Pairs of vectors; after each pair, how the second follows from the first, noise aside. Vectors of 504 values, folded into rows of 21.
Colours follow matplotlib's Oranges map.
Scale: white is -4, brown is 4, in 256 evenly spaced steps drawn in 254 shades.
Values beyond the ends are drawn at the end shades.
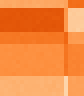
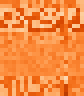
sign-scrambled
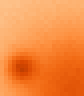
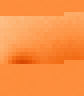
partly zeroed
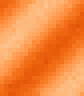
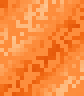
partly zeroed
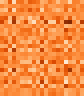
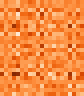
reversed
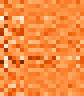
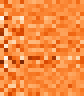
copied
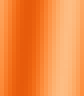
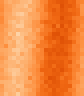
reversed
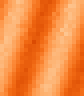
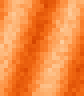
copied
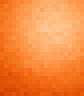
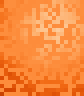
partly zeroed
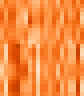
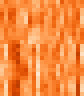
copied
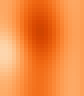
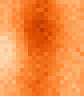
copied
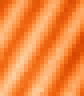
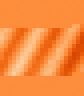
partly zeroed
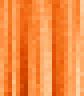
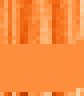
partly zeroed
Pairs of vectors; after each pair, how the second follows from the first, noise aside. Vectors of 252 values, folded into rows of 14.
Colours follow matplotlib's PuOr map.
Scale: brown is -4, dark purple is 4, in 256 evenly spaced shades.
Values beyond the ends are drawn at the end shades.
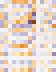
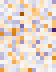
shuffled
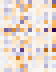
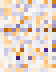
negated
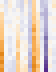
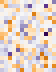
shuffled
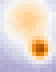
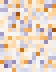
shuffled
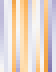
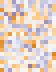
shuffled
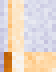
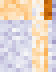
reversed
